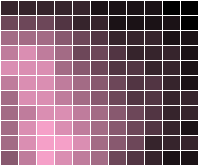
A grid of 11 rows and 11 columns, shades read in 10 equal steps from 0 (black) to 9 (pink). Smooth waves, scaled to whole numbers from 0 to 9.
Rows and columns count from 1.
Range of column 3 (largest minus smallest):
7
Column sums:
63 74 78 69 58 48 37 30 24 17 12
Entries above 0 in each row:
9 10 11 11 11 11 11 11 11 11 11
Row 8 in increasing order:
2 2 3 4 5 6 6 7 7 8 8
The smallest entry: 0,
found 3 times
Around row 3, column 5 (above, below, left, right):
2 4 5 3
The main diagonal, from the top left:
2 4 6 6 5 5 4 4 3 2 1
